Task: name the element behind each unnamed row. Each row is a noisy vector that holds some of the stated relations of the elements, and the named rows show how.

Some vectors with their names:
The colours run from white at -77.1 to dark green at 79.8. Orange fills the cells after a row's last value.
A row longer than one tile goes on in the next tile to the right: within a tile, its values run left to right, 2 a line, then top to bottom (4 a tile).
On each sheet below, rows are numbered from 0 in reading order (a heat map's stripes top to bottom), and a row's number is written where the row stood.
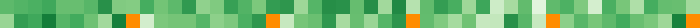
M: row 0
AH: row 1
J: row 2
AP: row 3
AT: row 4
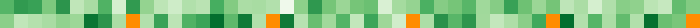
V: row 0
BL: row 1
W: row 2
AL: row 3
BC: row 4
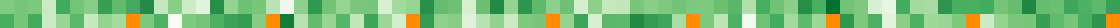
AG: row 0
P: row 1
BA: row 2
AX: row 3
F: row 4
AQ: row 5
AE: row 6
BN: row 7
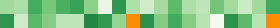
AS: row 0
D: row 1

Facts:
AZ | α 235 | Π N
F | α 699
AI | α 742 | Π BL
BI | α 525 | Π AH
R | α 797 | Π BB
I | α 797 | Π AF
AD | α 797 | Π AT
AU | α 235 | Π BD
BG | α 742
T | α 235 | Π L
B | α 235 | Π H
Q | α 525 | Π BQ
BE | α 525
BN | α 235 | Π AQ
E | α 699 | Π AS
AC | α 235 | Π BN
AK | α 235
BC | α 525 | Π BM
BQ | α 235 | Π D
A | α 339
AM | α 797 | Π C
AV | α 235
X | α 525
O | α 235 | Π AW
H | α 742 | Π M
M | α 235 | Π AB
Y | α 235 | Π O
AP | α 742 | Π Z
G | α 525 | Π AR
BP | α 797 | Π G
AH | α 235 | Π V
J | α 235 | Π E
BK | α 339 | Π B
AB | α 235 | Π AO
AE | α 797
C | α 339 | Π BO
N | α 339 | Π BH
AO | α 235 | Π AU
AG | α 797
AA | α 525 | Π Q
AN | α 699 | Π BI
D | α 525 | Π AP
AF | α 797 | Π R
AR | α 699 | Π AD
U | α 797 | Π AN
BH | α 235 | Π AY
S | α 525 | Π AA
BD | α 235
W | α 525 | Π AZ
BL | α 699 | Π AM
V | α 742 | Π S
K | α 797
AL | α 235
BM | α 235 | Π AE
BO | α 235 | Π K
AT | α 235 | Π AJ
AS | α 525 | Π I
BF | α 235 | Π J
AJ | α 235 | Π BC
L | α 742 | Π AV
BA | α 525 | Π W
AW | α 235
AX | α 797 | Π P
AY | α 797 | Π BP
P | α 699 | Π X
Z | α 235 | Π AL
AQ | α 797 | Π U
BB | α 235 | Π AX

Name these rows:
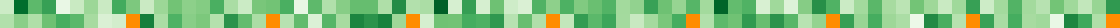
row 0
N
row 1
BE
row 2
E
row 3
C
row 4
BQ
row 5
BK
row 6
Q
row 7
AA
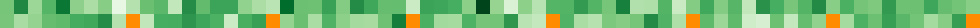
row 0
AI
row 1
BO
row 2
BB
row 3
L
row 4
BG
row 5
I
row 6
AK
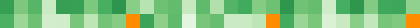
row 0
AF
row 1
AY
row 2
R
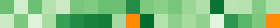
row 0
AN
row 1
X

